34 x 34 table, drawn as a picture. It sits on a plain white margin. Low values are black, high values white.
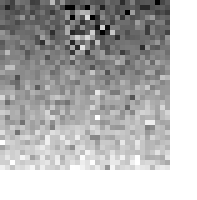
Odd patch: rougher, in the top middle. Average level on the scale: 60%. Slope: up to the bottom. Grain: fine. Stripes: none.
